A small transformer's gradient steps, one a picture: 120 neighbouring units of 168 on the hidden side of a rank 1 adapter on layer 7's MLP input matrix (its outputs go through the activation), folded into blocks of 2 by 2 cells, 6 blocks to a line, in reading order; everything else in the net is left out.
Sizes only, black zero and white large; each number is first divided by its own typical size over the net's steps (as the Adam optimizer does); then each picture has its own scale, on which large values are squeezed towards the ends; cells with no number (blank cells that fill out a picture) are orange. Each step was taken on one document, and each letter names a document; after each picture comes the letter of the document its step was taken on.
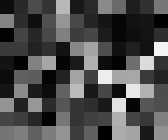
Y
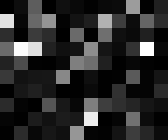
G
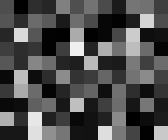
Y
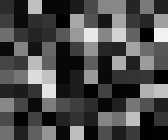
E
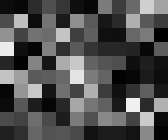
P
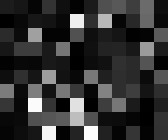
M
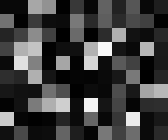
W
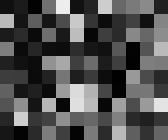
Y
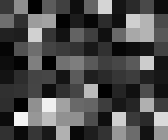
Y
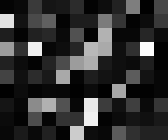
G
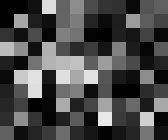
P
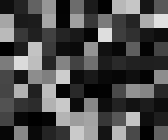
W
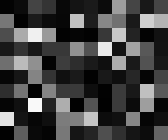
W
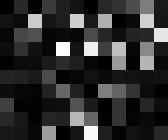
M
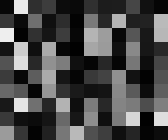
E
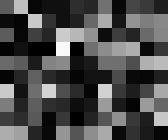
E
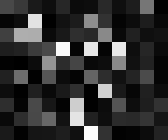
M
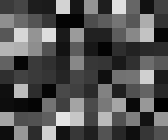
Y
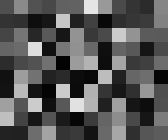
Y
